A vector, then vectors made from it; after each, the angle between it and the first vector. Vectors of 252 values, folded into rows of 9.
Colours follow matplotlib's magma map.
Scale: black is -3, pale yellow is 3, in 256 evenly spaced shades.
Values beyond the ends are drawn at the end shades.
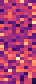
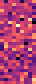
nearly opposite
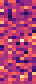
partly opposed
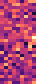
partly opposed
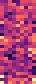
partly opposed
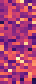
nearly parallel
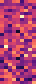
partly opposed
